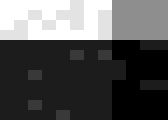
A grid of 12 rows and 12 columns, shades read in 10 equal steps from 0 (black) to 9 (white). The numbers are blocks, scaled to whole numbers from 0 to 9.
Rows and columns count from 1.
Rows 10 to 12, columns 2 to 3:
1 1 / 1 2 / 1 1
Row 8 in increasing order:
0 0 0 1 1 1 1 1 1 1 1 2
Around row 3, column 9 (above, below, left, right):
5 5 8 5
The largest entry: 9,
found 20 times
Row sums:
91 88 88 89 10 10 9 10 10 8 9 9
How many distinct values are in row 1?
3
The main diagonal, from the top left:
9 9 9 9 1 2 1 1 0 0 0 0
